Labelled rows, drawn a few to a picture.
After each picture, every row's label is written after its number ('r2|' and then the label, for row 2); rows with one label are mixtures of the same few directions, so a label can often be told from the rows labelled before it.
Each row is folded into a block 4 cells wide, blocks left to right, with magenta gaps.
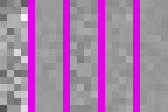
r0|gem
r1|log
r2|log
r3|gem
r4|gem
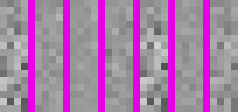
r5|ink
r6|gem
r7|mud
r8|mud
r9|ink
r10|log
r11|ink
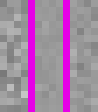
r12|log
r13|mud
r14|mud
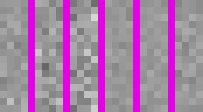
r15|ink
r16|mud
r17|gem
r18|mud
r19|gem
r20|log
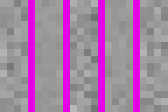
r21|mud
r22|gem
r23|gem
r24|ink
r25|mud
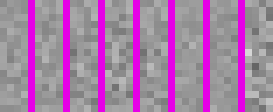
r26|log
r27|log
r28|mud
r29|log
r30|mud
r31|ink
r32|gem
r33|mud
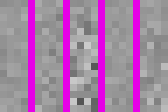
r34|mud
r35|gem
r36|ink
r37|ink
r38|ink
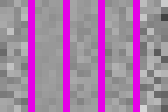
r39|mud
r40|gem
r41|log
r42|mud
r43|gem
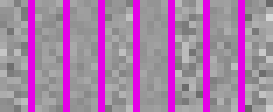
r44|mud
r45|gem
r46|mud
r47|gem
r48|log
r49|log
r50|ink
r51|gem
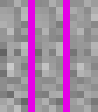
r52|mud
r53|mud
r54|mud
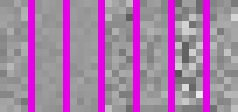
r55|mud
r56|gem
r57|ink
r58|gem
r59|log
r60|log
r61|gem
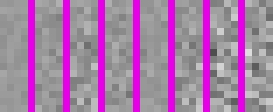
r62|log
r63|gem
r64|ink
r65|log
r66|mud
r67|ink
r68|mud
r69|mud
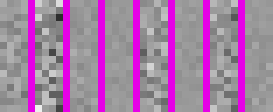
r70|log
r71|gem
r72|mud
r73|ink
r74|mud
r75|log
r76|gem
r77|ink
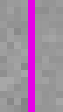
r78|ink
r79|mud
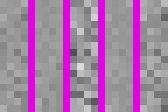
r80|gem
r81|ink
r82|mud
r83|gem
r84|gem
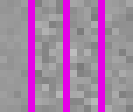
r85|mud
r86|log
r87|mud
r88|gem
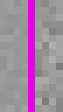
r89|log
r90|ink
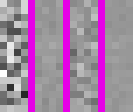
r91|log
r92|ink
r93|mud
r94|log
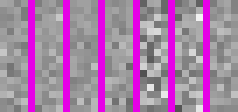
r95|mud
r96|gem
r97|ink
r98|ink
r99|log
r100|gem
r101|log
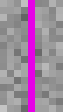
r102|gem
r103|mud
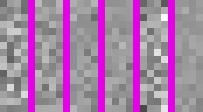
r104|log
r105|log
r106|gem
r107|ink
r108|gem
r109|ink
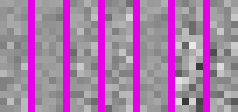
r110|ink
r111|gem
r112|mud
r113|gem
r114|gem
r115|ink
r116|mud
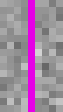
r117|ink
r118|mud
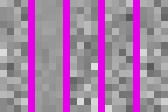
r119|mud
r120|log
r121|ink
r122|gem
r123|mud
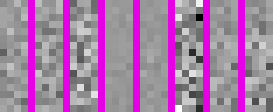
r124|mud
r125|log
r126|log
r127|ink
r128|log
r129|gem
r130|ink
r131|ink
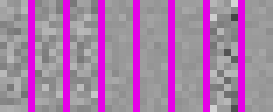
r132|log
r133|log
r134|log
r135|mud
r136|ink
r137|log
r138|gem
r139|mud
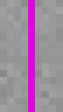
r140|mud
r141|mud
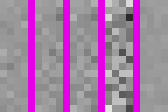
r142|mud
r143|gem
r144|gem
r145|gem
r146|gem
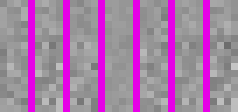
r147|mud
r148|ink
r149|ink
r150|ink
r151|mud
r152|ink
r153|ink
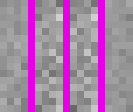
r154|ink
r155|gem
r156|gem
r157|gem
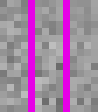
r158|log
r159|ink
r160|ink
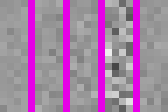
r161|gem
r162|gem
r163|log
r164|mud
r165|ink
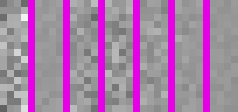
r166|gem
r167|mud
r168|gem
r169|log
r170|log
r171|log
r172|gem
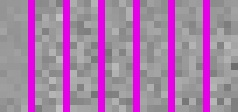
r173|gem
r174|gem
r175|log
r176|mud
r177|log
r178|ink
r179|ink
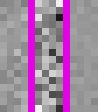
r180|gem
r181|gem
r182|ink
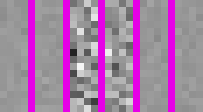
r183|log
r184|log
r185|mud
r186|mud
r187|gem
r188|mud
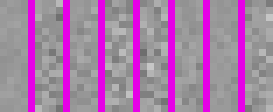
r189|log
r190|gem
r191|log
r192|log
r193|mud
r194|ink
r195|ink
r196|gem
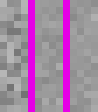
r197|log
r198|ink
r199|gem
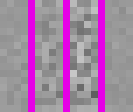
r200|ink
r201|log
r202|log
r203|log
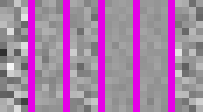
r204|mud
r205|log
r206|mud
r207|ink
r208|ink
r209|mud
